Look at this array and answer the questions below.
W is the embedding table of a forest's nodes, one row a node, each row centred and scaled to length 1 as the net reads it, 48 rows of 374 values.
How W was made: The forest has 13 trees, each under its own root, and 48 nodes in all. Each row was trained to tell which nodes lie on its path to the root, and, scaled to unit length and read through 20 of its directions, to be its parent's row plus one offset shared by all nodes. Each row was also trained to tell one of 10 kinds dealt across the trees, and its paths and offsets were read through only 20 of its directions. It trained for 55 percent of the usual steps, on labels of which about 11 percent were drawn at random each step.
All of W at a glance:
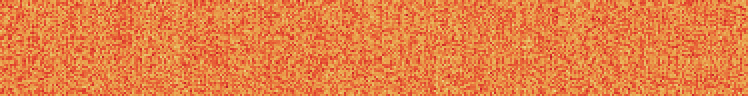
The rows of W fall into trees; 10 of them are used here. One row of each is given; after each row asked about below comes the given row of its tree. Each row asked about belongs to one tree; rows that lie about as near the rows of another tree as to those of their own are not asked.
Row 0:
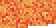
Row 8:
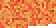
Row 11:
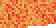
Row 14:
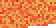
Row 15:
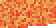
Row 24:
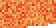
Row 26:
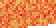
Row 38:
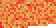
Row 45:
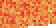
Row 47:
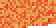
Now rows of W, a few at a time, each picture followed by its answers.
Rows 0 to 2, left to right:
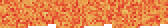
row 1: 24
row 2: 24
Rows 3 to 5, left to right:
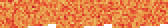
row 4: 11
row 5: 8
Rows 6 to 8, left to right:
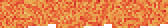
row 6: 0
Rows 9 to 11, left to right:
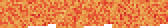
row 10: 8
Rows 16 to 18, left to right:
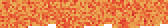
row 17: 0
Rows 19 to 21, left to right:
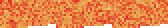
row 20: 38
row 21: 0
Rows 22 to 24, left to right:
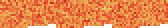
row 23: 45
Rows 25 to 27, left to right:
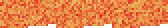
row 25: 11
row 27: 38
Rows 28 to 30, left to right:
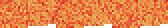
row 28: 45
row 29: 45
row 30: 11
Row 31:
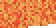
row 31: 11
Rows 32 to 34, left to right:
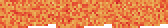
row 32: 14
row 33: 15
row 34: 0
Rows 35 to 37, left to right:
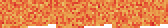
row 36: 14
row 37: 15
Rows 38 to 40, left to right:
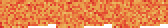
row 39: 47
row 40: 24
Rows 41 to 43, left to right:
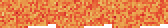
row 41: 26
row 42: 38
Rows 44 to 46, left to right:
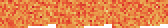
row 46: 45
